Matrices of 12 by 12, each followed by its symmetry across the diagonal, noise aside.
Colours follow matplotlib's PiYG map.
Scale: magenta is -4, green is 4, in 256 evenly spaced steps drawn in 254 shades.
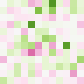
neither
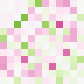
symmetric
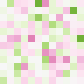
neither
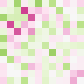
symmetric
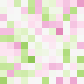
antisymmetric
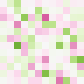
antisymmetric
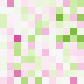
neither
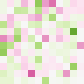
antisymmetric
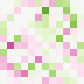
antisymmetric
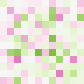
symmetric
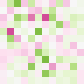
neither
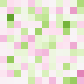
neither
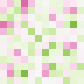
symmetric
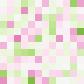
symmetric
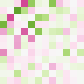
antisymmetric
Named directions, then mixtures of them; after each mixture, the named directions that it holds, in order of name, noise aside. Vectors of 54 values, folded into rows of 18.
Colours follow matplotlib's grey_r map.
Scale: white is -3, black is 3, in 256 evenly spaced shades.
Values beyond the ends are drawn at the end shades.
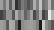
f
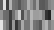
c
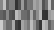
c, f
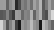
c, f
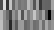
c, f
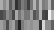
f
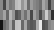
c, f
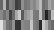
c, f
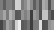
c, f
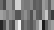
c, f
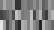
c, f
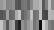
c, f
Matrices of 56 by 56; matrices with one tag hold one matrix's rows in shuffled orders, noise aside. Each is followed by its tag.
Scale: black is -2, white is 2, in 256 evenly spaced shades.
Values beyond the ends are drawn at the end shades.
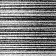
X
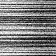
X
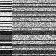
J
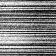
X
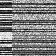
J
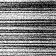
X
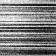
X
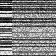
J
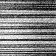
X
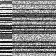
J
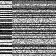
J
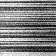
X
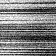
X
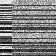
J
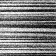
X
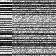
J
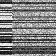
J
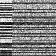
J
